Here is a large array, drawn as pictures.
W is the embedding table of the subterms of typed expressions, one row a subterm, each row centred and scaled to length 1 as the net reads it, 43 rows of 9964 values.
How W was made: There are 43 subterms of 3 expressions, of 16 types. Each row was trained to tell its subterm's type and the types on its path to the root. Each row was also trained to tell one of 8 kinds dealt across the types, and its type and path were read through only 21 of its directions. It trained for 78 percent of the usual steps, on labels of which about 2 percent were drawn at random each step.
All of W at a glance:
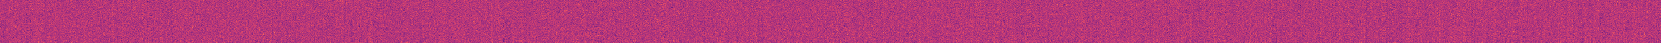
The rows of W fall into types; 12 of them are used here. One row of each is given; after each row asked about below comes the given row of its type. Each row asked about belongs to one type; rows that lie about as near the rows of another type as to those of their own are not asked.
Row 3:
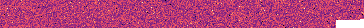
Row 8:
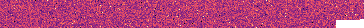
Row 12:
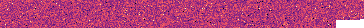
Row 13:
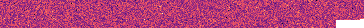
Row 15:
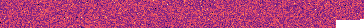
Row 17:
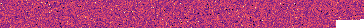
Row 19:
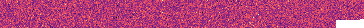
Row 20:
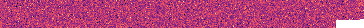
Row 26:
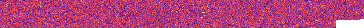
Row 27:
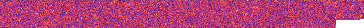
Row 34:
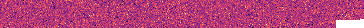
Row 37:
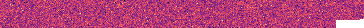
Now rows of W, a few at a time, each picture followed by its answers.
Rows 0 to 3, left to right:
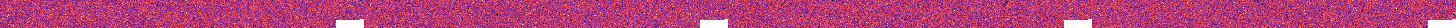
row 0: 17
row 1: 34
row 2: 15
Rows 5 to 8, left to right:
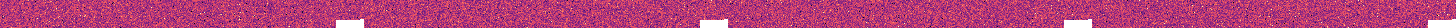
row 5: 3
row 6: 13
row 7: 12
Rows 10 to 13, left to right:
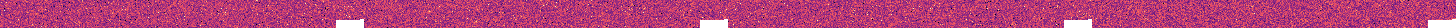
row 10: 27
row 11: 3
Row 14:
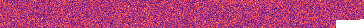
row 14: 20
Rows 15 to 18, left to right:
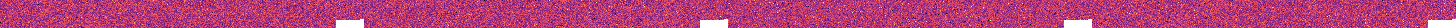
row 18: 15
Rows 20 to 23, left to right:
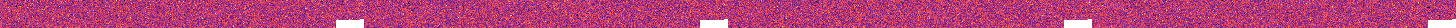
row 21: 27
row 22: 8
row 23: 3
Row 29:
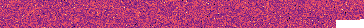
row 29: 8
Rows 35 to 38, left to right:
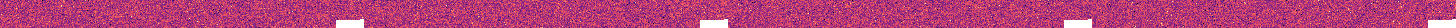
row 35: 27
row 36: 8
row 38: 12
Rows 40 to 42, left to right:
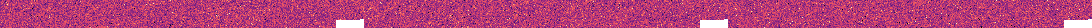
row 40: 15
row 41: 26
